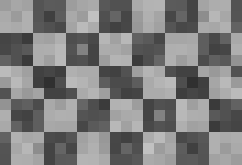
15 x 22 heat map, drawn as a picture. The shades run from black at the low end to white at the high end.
Slope: none. Histogram: two levels. Symmetry: a half turn. Grain: checkered. Odd rows or columns: none.
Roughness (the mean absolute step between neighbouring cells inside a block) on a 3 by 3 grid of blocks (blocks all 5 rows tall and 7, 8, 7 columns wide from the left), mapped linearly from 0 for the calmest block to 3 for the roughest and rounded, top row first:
000
323
000
